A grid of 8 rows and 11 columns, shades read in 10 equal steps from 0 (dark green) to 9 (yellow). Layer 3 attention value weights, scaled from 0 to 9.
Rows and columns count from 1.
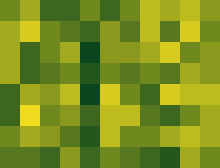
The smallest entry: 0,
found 2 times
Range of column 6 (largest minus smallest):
6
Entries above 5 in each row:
4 4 4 2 6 4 5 1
